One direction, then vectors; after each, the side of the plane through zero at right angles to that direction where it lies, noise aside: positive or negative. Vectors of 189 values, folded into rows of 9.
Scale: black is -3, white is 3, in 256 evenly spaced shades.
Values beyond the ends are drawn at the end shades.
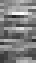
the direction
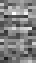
positive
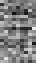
negative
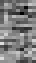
negative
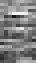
positive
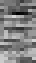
negative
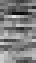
negative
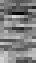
negative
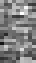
positive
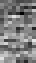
negative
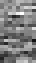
positive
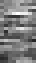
positive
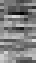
negative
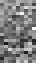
positive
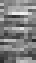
positive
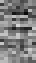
negative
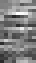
positive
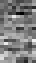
negative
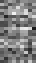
positive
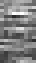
positive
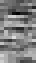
negative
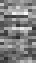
positive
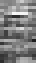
positive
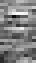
positive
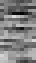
negative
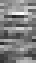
positive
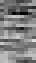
negative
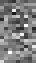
negative
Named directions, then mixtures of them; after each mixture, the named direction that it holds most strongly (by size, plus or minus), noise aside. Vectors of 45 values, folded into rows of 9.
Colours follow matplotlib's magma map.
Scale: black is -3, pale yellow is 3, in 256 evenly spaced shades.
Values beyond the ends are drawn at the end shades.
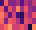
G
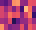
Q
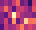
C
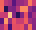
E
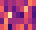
E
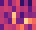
C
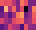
Q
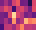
C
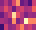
C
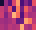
C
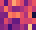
G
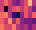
C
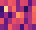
E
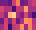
C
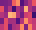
Q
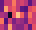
E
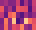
C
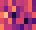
C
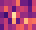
C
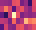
C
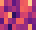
E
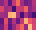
C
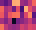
Q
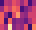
E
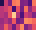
C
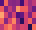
G
